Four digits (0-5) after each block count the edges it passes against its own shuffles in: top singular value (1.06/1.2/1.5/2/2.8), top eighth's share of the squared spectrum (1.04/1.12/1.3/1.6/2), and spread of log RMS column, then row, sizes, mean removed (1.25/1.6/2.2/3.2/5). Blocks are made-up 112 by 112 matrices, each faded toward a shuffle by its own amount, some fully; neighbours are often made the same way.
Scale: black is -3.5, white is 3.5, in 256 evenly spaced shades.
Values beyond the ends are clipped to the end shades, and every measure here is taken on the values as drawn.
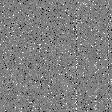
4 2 1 0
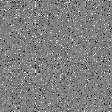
4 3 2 1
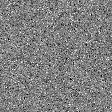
0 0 0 0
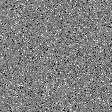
2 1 0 0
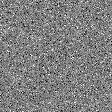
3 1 0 0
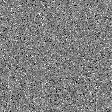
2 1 0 0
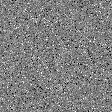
0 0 0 0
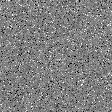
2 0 0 0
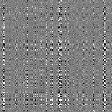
5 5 4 4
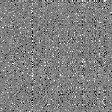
4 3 2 2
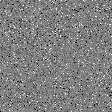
2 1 0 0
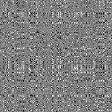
5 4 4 3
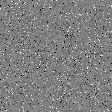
2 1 0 0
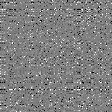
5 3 2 2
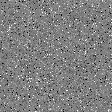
2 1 0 0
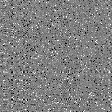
4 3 1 1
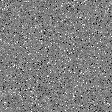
0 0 0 0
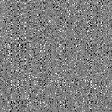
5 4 3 2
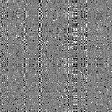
5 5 4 3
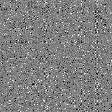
4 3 2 1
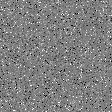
0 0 0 0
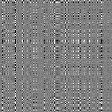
5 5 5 4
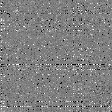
4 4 2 3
